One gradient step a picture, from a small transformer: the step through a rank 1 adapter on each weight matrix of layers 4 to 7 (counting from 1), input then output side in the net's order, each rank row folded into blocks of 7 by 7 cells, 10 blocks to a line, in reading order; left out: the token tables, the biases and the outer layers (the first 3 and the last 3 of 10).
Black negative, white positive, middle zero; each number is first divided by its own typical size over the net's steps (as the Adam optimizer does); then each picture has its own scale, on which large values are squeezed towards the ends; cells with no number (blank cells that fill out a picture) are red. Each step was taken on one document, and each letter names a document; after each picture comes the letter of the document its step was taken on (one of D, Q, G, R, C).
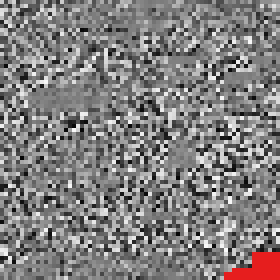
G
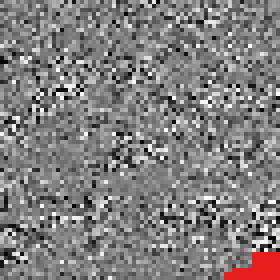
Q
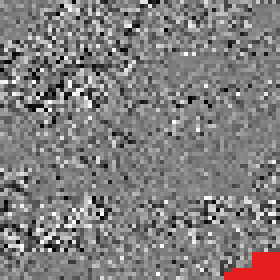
Q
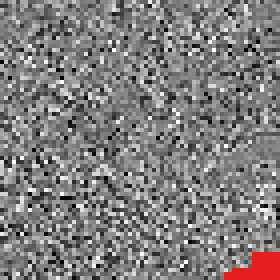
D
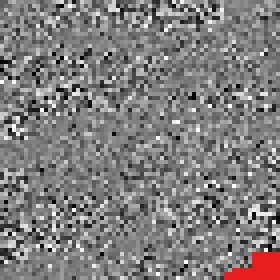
Q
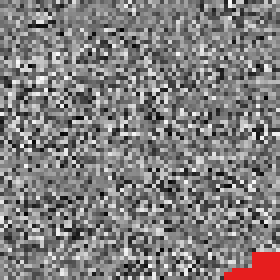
G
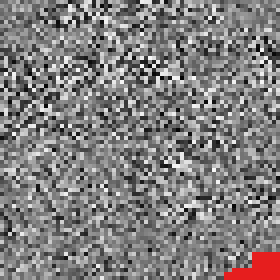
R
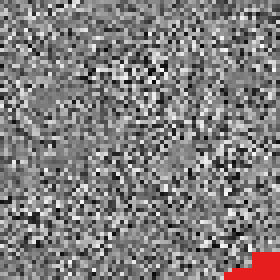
G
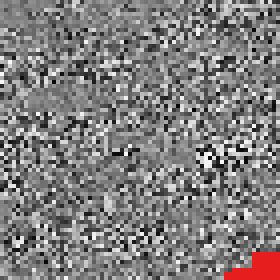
G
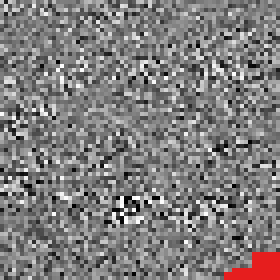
D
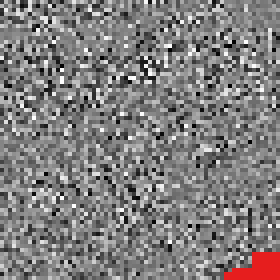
D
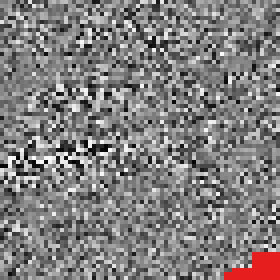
R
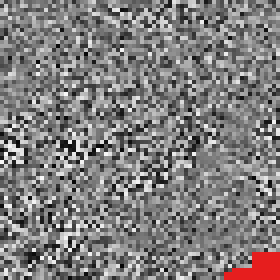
R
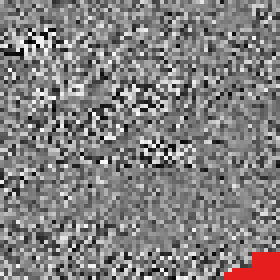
R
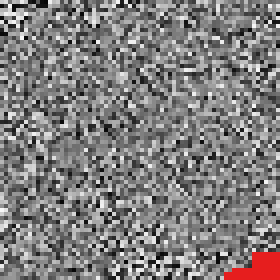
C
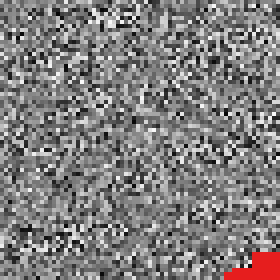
C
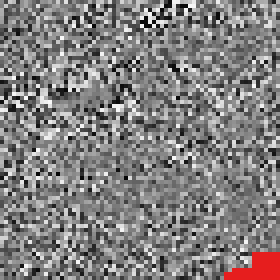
R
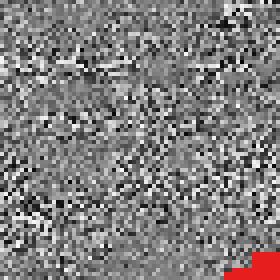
G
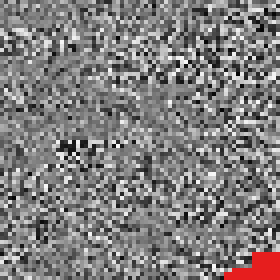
C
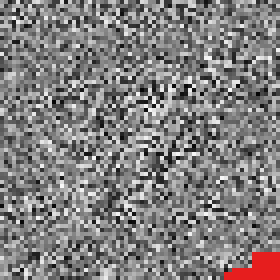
R
